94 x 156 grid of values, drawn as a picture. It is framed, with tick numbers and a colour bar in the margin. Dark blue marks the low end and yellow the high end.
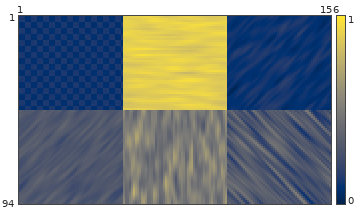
It is made of 2 by 3 panels. Panel 1,1: very low, checkered, faint in contrast. Panel 1,2: very high, streaked across, faint in contrast. Panel 1,3: very low, slanting up to the right, faint in contrast. Panel 2,1: low, slanting up to the right, faint in contrast. Panel 2,2: middling, streaked downward. Panel 2,3: low, slanting down to the right.
